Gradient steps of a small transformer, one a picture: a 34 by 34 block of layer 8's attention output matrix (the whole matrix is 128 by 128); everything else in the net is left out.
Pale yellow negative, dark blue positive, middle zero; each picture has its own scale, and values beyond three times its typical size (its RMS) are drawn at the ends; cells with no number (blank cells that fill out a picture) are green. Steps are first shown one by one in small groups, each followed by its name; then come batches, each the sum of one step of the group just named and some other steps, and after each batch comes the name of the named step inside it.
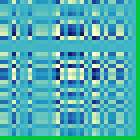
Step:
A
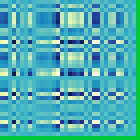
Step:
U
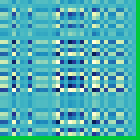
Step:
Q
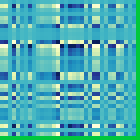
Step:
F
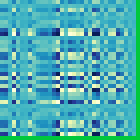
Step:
Q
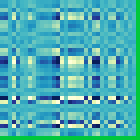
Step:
U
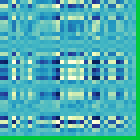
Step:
A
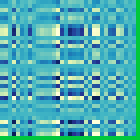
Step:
U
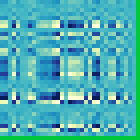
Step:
Q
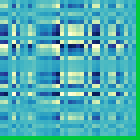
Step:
F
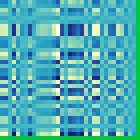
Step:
A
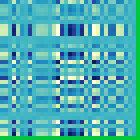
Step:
A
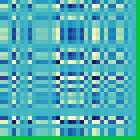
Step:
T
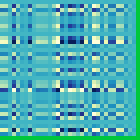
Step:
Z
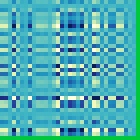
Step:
Z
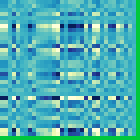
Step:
Z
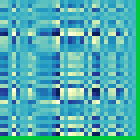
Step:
Z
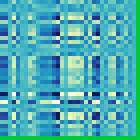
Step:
T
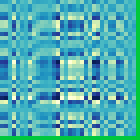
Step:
T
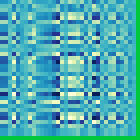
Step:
T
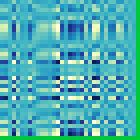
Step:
T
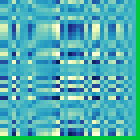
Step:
T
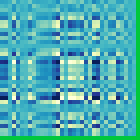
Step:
T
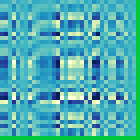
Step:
T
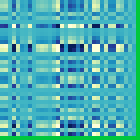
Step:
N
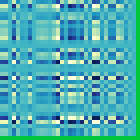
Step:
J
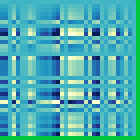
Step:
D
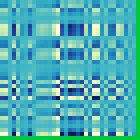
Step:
J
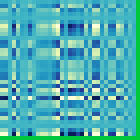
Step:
J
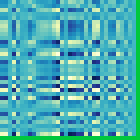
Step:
J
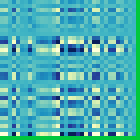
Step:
N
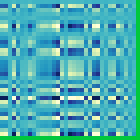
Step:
D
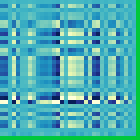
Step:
D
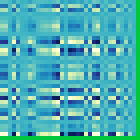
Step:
N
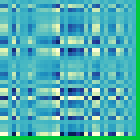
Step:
N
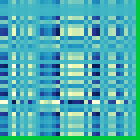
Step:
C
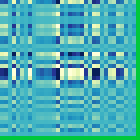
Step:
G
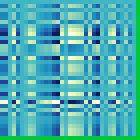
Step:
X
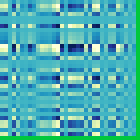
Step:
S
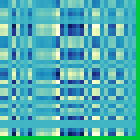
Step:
G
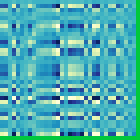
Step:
X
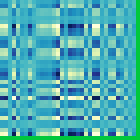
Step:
G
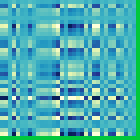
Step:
C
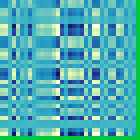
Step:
G
